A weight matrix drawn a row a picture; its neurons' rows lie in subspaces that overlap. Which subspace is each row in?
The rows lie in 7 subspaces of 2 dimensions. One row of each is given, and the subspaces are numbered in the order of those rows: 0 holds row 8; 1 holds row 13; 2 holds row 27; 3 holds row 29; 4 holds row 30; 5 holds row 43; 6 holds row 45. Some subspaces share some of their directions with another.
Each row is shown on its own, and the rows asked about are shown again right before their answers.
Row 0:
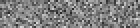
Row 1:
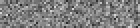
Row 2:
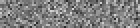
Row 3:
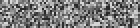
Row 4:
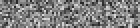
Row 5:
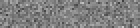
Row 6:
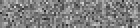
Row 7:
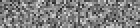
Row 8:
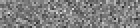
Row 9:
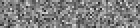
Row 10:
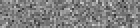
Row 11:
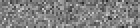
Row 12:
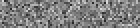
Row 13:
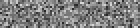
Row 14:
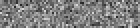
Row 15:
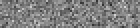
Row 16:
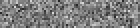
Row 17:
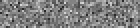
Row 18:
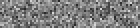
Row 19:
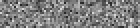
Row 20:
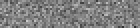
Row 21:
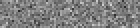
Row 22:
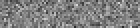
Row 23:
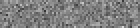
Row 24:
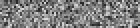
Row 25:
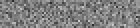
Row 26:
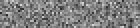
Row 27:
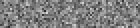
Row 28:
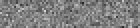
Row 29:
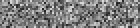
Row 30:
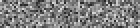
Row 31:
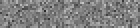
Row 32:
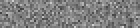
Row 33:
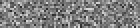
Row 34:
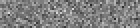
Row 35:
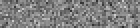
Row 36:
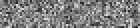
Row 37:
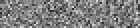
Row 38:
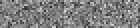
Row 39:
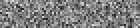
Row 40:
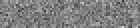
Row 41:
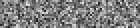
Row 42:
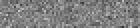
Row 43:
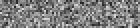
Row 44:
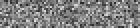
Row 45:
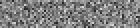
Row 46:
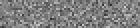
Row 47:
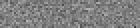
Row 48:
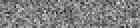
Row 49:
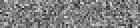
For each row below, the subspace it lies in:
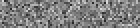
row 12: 3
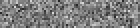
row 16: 2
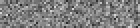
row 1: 0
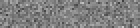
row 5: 1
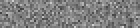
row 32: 6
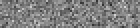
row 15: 5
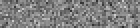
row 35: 5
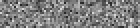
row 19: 4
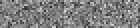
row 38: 6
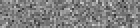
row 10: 5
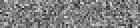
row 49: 3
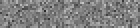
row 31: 6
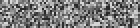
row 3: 2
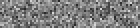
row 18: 2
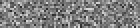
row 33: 1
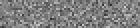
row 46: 5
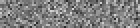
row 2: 0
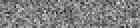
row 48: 0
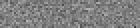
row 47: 1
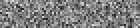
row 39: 6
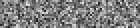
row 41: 2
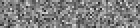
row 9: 2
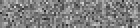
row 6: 1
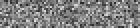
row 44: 1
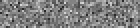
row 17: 4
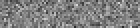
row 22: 4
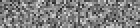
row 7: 4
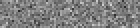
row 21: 5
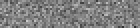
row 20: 1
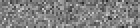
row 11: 3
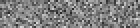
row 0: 0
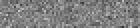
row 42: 3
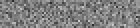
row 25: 6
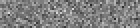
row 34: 0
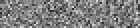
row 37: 0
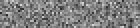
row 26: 6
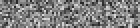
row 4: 5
